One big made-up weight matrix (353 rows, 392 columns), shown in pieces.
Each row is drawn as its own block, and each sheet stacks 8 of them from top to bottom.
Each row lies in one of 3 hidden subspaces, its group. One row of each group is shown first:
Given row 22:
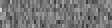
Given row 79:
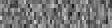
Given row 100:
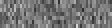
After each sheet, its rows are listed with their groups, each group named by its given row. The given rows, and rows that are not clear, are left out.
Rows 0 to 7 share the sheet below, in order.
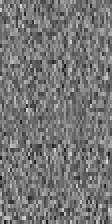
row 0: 100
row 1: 79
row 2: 79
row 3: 22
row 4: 79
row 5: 79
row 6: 22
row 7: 79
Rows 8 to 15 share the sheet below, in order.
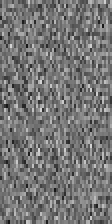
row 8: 79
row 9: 22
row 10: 79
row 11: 79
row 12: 22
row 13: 79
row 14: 22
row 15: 22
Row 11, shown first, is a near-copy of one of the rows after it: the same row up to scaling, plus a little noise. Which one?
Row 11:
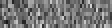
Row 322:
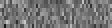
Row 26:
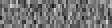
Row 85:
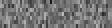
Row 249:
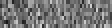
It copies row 249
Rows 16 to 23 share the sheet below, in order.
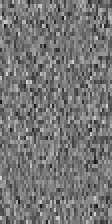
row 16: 79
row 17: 22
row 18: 22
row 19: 79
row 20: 22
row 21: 100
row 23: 22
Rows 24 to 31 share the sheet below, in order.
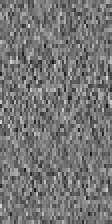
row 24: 100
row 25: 100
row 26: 79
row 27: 79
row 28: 100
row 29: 79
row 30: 79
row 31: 22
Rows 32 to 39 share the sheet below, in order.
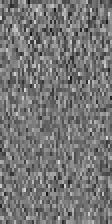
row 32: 79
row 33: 79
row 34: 100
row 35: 100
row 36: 22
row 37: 22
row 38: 79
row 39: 22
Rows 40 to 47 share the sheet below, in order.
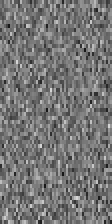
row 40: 22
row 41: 100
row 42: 79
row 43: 22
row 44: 79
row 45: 22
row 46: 100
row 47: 79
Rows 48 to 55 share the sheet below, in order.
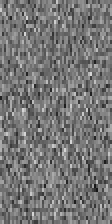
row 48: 22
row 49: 100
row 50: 22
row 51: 100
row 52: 79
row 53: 79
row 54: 100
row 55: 100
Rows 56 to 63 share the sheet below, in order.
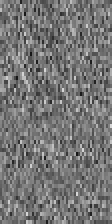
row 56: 100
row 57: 100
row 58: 79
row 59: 100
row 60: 79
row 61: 100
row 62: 100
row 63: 22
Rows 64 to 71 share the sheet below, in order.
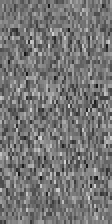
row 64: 100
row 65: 79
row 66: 22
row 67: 100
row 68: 79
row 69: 100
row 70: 22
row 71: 100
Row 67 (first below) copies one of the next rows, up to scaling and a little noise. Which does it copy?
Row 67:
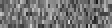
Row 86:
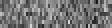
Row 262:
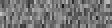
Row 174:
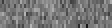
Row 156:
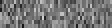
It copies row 86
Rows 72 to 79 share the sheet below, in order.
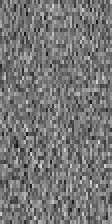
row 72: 100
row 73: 100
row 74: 100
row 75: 22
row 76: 22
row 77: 79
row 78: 100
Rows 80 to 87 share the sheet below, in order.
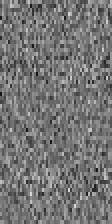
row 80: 79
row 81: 100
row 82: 100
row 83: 22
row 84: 22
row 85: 79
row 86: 100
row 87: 79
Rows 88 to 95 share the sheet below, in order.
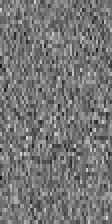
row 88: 100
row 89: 100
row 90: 22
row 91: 22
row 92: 22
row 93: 100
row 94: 22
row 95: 79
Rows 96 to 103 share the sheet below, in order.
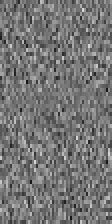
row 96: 100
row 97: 22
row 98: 22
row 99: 22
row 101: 79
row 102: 100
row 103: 100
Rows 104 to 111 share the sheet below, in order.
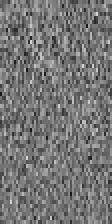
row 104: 100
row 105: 79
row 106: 100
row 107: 22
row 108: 100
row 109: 22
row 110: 79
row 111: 79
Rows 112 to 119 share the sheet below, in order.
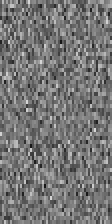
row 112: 79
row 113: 100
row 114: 79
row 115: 22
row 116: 22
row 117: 79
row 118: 100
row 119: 79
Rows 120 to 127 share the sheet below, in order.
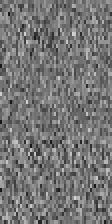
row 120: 100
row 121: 100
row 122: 22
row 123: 22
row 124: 22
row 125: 79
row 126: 22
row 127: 79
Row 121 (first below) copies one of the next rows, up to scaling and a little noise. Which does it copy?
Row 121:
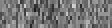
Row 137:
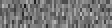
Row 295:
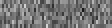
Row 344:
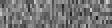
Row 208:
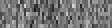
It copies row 208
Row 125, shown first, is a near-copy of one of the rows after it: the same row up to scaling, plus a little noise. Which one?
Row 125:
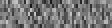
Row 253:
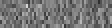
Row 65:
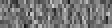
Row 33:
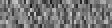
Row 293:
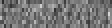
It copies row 33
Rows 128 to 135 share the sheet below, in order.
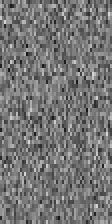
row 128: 79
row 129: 22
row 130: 100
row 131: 100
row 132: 79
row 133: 79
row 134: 100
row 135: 22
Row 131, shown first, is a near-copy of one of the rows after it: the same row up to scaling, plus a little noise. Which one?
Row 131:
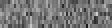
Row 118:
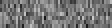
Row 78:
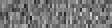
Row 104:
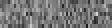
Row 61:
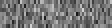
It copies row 104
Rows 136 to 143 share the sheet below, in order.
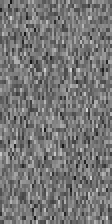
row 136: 22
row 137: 100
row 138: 79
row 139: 100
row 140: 100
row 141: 100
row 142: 100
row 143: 79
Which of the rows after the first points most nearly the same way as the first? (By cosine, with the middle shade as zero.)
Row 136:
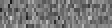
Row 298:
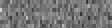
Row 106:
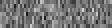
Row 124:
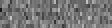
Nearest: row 124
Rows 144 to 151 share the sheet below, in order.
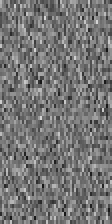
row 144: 100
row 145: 79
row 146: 79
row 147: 79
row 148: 22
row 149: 22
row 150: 79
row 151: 79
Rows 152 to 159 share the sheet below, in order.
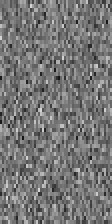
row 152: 79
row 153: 22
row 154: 22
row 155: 79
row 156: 100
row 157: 22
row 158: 79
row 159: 79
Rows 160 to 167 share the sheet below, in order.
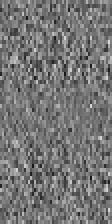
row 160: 22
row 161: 79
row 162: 79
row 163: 22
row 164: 22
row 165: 79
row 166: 79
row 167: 100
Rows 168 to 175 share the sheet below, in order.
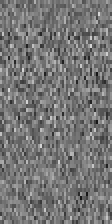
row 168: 100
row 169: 22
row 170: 100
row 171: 22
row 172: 22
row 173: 22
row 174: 100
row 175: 79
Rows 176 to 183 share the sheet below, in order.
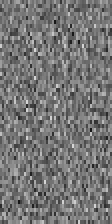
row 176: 22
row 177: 79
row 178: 79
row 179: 22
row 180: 22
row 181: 100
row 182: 79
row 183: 100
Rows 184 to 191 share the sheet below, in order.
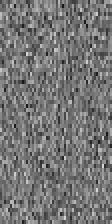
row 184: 100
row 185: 22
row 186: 100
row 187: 22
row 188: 79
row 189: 79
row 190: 100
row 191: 100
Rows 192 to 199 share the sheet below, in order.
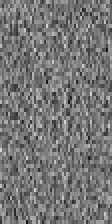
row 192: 100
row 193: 79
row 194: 100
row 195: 79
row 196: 79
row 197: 22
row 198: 79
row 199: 22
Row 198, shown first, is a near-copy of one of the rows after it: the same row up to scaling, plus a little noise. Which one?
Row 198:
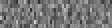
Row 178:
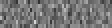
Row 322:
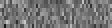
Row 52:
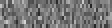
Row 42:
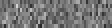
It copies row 178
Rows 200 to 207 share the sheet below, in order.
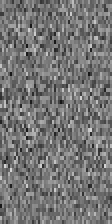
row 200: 100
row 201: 22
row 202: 22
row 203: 100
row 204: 22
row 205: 79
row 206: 22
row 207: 22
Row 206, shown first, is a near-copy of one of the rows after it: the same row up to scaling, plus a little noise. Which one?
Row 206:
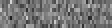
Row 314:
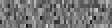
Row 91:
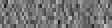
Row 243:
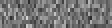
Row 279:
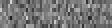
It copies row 279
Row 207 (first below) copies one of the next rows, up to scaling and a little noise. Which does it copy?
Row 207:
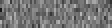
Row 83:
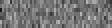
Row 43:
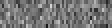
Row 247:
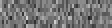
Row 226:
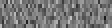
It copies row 83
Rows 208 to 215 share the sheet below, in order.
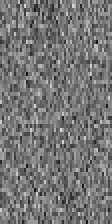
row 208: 100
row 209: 100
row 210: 22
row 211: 79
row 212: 100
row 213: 22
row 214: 79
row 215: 100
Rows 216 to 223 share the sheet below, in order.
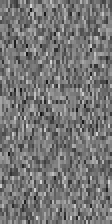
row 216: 79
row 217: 22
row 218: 22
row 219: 100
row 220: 100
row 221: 100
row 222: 79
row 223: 100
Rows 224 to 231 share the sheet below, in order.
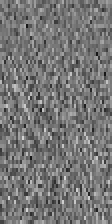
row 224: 22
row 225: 79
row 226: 22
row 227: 79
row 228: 100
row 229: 100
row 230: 79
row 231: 100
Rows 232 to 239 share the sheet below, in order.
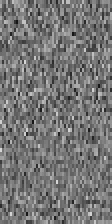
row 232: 79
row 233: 100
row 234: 100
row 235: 79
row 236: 22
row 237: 22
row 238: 100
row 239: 22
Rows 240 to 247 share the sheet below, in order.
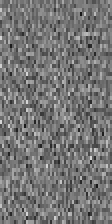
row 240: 22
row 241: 22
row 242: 22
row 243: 22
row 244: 100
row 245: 22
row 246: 100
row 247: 22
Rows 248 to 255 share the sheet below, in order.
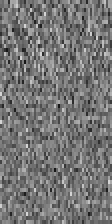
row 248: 79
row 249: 79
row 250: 100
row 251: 22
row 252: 22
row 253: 79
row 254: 79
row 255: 22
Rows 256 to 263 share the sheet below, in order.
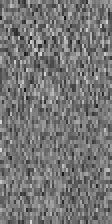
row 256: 79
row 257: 79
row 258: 100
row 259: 100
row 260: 22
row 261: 22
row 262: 100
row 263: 100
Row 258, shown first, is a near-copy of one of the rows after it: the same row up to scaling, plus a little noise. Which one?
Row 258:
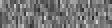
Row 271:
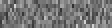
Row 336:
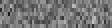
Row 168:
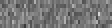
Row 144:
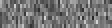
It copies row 144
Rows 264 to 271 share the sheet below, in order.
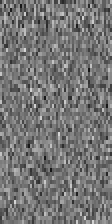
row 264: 100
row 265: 79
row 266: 79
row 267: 79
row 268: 22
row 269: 100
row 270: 79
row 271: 100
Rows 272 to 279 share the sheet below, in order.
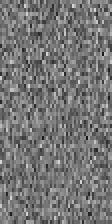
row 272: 100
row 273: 79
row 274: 79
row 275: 79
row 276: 100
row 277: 22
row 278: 100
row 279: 22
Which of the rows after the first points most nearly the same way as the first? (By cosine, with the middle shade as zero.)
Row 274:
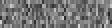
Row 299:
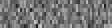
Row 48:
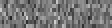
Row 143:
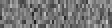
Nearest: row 143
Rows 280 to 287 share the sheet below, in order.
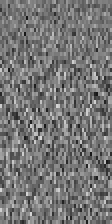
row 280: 22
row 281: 100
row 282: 100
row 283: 22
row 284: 79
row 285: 100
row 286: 22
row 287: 100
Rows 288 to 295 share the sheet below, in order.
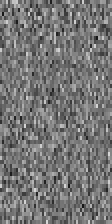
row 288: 79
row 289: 22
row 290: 100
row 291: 100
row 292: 100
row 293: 79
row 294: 79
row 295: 100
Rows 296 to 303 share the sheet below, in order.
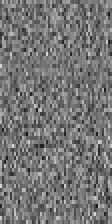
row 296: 79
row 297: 79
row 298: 22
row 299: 79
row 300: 100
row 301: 79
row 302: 79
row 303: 22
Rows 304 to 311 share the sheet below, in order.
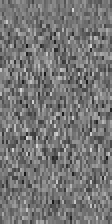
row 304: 79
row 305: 22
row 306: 100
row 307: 100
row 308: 22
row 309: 79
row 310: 100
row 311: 100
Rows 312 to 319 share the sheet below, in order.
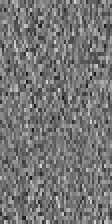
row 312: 79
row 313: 22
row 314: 22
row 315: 79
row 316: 100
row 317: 79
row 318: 79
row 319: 79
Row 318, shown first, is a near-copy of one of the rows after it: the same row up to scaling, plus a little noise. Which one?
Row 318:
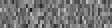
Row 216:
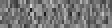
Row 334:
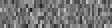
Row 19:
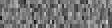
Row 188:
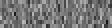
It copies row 334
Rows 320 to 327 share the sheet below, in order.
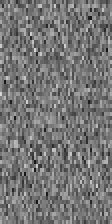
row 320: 22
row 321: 79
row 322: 79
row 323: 22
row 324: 100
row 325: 79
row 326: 100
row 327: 79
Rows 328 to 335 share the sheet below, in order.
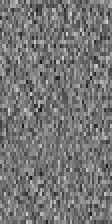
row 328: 79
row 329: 100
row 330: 22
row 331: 79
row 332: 100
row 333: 22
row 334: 79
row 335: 22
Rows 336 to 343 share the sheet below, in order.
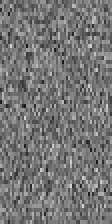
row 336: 100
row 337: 22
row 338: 100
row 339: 79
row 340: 100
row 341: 100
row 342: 100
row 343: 100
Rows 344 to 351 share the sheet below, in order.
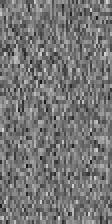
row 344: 100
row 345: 79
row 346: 79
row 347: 100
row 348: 22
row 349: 22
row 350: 22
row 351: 22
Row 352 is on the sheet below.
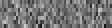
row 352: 79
